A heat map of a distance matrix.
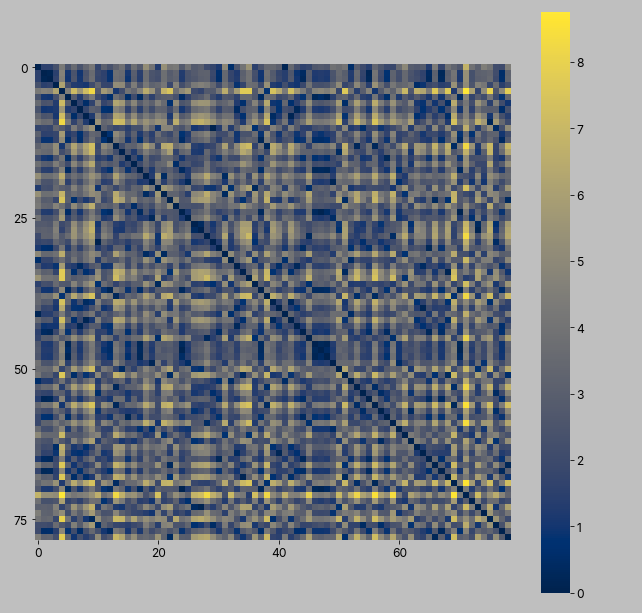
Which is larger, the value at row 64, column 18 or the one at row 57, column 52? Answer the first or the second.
the first
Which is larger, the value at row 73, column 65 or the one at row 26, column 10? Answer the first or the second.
the first
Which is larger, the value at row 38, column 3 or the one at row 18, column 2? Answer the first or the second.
the first
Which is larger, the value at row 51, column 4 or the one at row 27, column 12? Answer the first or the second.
the first
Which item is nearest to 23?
16
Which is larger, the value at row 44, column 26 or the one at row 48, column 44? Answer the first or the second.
the first
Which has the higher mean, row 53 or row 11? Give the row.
53
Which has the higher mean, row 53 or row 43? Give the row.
53
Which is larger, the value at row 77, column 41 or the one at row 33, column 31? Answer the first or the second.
the second
